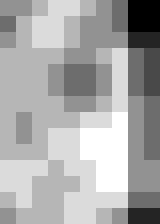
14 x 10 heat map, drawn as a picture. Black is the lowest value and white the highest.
Ninth with the lowest average: top right. Calmest part: middle left. Seam: vertical, 80% of the way across, the left part higher. Ninth with the highest average: bottom middle.
